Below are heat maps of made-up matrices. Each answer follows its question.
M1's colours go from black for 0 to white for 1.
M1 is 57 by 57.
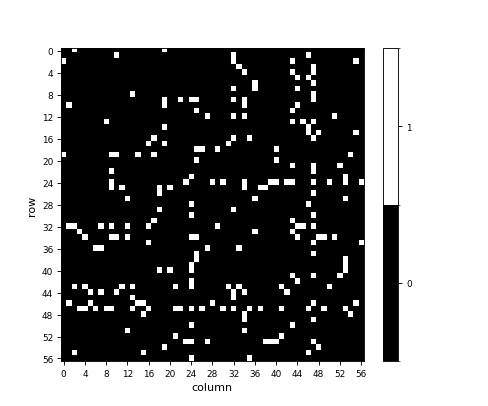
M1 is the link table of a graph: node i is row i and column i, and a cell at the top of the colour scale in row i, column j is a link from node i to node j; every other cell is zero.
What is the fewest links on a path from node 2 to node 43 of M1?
1
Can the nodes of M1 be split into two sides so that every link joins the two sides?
no
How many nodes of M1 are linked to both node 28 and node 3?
0
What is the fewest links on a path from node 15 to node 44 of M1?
3
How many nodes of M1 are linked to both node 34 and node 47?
4
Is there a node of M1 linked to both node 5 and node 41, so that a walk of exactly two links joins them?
no
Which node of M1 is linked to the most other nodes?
node 47
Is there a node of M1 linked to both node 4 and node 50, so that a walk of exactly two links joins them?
yes
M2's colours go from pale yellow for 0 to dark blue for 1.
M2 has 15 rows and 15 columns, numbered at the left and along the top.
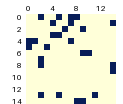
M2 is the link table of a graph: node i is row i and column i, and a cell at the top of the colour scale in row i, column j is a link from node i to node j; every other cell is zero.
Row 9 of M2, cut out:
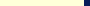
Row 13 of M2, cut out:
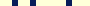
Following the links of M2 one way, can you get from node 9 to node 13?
no
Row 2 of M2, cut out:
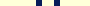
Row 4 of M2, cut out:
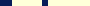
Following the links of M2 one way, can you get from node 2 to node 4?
no
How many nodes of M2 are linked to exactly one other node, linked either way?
2
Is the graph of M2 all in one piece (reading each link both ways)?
no
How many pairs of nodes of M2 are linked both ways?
5
